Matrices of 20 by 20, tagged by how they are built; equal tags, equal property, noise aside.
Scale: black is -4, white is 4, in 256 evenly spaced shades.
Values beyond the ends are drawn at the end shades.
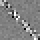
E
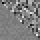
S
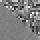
S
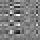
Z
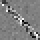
E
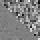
S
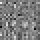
Z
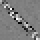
E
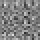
Z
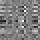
Z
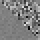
S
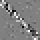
E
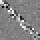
E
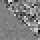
S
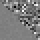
S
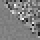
S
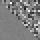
S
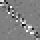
E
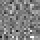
Z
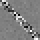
E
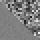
S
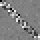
E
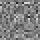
Z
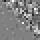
S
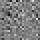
Z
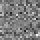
Z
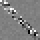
E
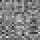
Z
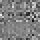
Z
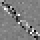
E
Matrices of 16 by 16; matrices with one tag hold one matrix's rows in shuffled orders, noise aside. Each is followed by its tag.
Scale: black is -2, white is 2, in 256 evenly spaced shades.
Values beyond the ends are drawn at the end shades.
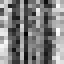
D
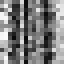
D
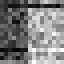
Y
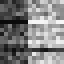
Y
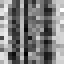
D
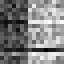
Y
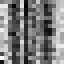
D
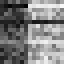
Y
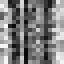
D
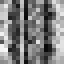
D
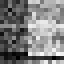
Y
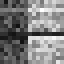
Y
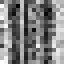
D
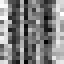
D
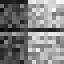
Y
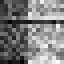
Y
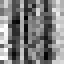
D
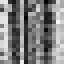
D
